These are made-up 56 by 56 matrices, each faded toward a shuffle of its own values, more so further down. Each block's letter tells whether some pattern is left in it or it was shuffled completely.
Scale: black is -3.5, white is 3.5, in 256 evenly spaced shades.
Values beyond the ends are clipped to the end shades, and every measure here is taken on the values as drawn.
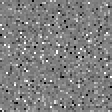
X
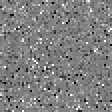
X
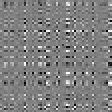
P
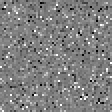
X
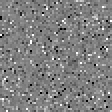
X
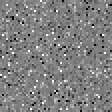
X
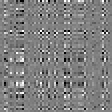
P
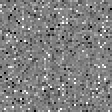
X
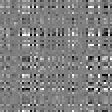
P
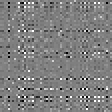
P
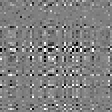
P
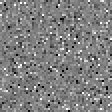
X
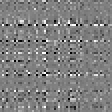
P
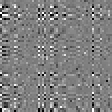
P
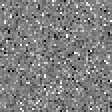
X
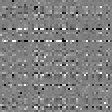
P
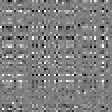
P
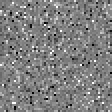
X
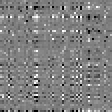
P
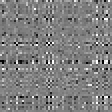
P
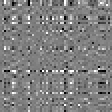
P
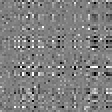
P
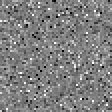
X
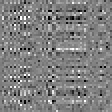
P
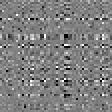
P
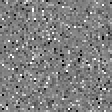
X
